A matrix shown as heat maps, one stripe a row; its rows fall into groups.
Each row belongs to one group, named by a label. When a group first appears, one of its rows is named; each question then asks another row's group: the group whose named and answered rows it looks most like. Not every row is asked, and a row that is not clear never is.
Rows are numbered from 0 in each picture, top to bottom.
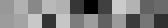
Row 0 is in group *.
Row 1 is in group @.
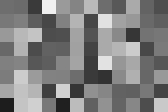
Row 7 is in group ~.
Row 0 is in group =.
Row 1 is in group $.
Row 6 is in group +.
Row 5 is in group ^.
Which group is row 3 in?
$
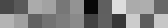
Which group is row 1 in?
^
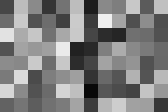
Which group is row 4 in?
+
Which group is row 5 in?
^
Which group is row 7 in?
$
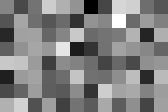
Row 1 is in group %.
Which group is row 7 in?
^
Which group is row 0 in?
*
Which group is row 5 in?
~
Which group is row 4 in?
@
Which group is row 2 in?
~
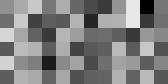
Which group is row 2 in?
@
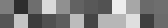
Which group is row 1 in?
$
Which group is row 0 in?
*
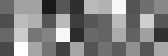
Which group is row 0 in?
%
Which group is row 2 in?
+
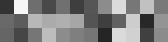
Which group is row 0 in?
%
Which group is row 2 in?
*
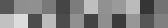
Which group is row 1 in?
^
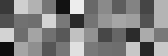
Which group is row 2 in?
@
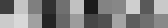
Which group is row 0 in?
~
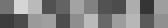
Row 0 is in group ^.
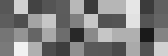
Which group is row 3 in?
^
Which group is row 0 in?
$
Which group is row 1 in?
=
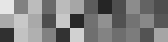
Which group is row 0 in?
@
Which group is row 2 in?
~
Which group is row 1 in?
+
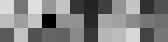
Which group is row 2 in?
$
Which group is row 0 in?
*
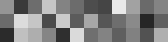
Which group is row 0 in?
*
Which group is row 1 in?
+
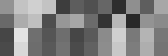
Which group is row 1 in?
@
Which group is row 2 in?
%
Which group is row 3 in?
%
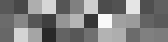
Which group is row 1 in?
$
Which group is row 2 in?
%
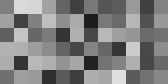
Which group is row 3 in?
^
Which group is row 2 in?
$
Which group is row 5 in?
%
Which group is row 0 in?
^
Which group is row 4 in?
*
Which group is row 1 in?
*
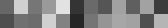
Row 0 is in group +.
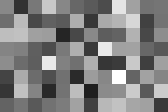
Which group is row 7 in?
$
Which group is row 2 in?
^
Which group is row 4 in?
=
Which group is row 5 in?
%
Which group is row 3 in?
$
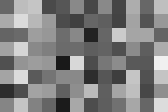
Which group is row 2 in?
*
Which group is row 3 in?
^
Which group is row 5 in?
^
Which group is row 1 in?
^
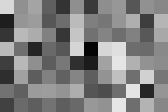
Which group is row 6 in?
*
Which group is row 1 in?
~
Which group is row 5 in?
%
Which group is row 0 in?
@
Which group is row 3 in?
$
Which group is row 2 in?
~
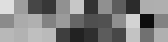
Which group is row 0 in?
@
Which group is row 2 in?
^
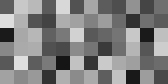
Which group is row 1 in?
@
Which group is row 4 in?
$
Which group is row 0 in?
+
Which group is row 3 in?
^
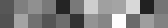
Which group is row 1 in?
%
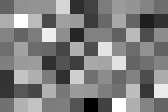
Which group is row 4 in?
%
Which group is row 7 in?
*
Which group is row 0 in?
+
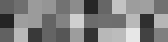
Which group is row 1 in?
~
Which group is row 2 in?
$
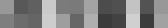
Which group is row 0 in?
=
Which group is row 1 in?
=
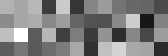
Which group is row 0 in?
+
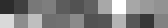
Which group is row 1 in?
@
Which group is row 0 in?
%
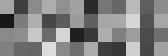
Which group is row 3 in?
=
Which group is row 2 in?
+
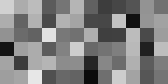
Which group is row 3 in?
~
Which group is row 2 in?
=
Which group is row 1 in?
@
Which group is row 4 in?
*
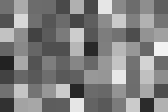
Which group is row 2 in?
@
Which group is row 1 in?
%
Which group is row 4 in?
%
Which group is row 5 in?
%
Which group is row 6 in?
+
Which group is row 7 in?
~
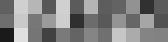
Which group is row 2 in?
%
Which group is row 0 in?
+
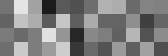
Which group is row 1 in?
+
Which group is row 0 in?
%
